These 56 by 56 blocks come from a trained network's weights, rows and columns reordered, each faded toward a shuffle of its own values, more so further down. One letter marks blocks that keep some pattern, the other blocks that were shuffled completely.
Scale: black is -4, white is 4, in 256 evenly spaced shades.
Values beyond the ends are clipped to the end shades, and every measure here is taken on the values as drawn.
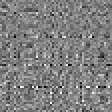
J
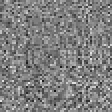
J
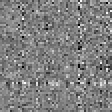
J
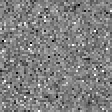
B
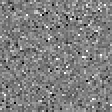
B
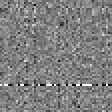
J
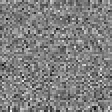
J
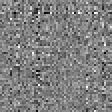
J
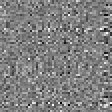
J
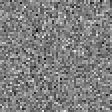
B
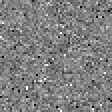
B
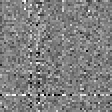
J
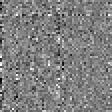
J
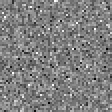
B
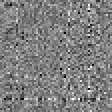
J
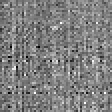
J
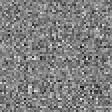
J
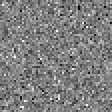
B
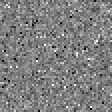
B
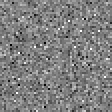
B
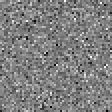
B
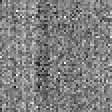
J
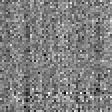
J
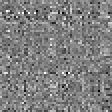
J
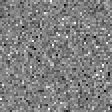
B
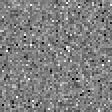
B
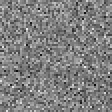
B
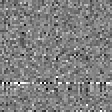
J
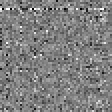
J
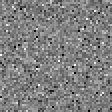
B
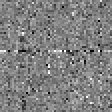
J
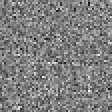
J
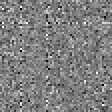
J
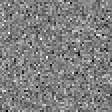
B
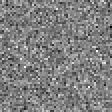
B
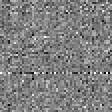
J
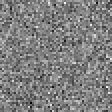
B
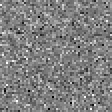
B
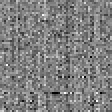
J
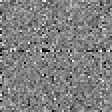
J
